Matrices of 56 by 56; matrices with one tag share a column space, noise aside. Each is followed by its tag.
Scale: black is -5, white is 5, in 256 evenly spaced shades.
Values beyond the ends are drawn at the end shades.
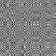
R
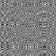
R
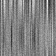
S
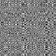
R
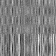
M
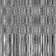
M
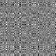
R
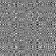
R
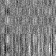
M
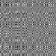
R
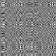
R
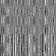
M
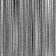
S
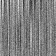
S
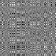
R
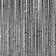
S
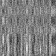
M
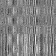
M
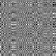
R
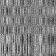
M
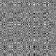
R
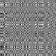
R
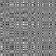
R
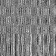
M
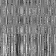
M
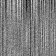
S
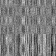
M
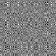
R
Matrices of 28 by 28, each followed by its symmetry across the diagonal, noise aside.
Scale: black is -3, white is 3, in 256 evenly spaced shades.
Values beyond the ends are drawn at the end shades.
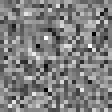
antisymmetric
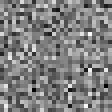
antisymmetric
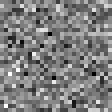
neither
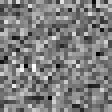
neither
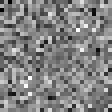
symmetric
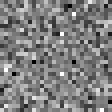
antisymmetric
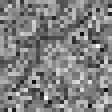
symmetric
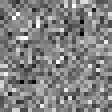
symmetric
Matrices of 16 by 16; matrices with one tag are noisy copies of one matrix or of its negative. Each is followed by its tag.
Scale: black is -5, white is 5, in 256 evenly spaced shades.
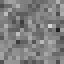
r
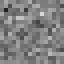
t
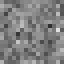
r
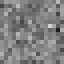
r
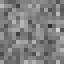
r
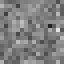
r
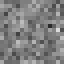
r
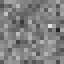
r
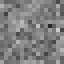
r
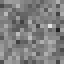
r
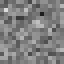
t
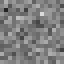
t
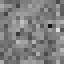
r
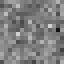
r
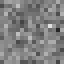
r
